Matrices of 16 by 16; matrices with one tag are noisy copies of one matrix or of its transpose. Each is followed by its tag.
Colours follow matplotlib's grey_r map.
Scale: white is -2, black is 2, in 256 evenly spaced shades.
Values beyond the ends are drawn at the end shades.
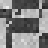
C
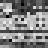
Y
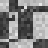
C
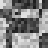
C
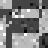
C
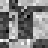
C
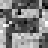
C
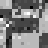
C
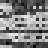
Y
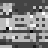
Y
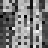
Y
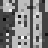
Y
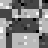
C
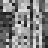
Y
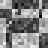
C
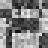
C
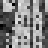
Y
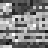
Y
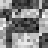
C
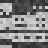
Y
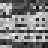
Y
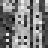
Y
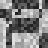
C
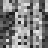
Y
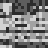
Y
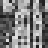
Y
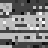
Y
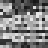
Y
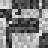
C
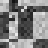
C
